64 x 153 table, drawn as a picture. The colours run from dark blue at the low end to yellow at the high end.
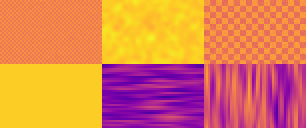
The table splits into 2 rows of 3 panels. Panel 1,1: high, checkered, faint in contrast. Panel 1,2: very high, blotchy, faint in contrast. Panel 1,3: high, checkered. Panel 2,1: very high, flat. Panel 2,2: low, streaked across. Panel 2,3: middling, streaked downward, strong in contrast.
